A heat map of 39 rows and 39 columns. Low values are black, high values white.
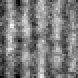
Stripes running up and down repeat 5 times from left to right. The grain runs up and down. Overall the values sit about 50% of the way up the scale. The bottom left is the ninth with the lowest average. No single row or column stands out from its neighbours.
